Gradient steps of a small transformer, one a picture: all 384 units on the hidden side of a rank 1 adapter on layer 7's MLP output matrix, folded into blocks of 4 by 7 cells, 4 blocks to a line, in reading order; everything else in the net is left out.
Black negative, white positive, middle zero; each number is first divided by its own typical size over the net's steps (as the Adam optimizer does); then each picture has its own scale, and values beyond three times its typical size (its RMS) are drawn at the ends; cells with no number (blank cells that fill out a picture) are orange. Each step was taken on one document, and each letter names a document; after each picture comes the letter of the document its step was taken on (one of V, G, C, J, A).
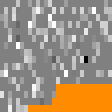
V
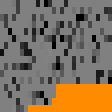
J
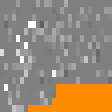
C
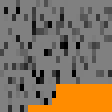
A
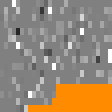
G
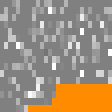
G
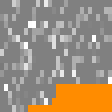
C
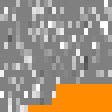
V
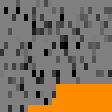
A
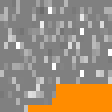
G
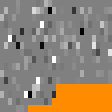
G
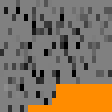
A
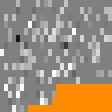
C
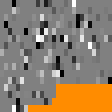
J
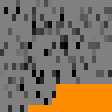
A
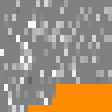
C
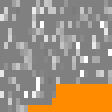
G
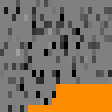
A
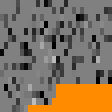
J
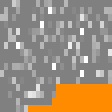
G
